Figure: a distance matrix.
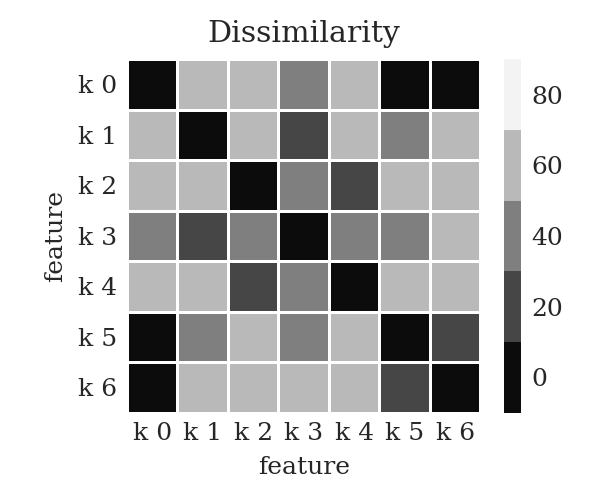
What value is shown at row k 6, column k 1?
60
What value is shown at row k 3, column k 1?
20
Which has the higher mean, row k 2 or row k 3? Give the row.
k 2
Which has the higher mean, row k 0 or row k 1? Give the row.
k 1
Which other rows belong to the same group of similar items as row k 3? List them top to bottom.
k 1
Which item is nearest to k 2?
k 4
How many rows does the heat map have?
7
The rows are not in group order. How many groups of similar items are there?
3
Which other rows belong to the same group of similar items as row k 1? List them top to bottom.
k 3
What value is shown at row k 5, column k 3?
40
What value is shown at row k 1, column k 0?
60
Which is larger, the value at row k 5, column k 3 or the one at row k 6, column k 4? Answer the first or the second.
the second
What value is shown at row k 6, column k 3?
60
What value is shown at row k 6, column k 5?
20
